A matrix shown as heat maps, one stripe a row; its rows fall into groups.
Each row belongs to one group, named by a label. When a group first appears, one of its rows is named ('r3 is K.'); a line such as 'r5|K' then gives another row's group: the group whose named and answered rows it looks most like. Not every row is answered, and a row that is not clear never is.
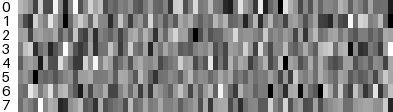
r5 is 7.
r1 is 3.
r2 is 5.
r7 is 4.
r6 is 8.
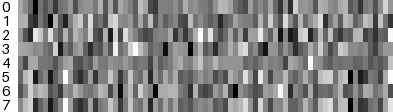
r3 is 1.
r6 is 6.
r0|7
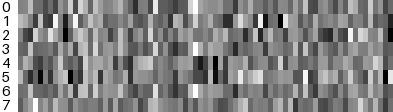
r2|3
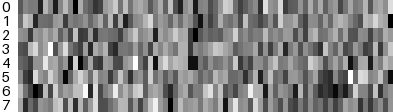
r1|4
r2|5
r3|8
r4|5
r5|3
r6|1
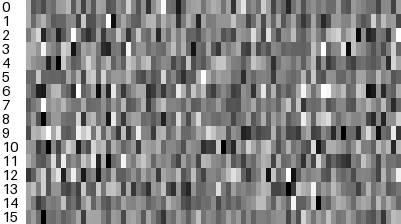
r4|1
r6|7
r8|7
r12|8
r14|4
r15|7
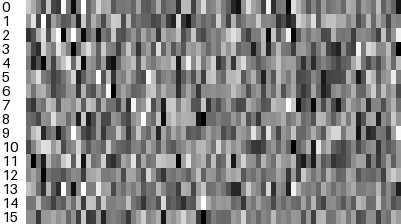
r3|3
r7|6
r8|5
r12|7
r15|5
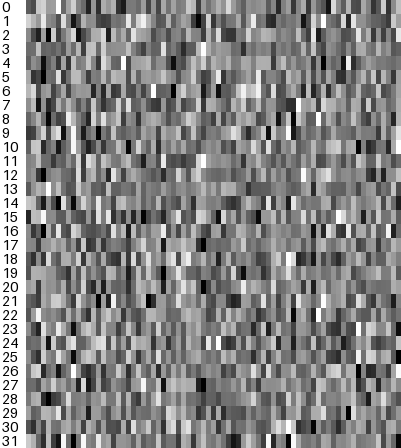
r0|8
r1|1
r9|8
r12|7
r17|5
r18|6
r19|6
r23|3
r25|3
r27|5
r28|4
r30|6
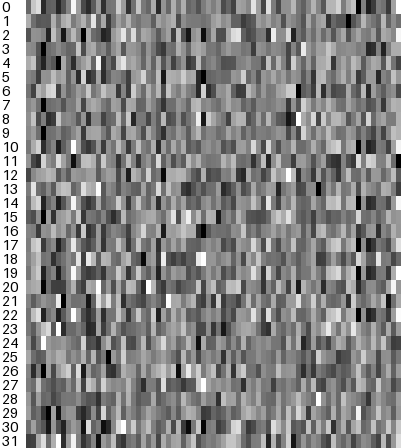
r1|1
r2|8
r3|7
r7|7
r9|7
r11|3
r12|6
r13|4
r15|6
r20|7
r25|1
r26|6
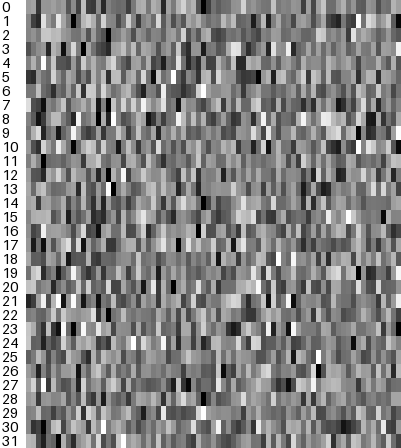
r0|5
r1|3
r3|8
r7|1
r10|3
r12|1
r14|5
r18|4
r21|8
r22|1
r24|1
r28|5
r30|1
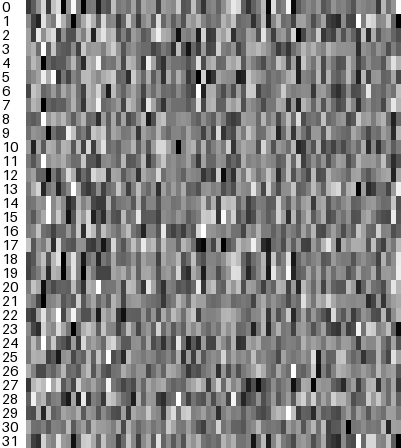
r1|3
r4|7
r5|6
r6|7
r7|7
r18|8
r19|8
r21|7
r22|8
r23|3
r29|6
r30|1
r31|3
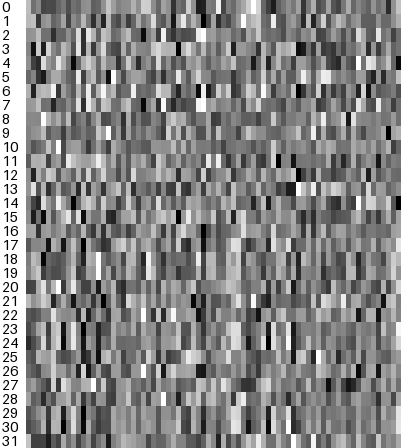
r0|1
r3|6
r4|3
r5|7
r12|6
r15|6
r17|8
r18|7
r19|7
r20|8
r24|8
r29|8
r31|4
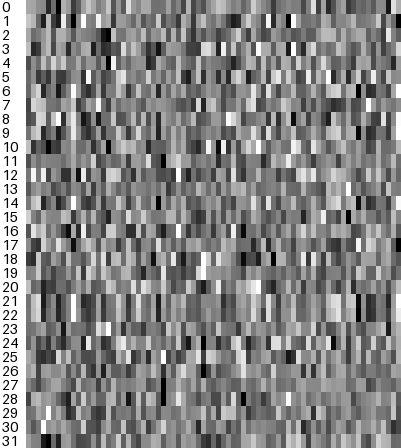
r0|1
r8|8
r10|4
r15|1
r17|3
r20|1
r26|5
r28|6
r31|4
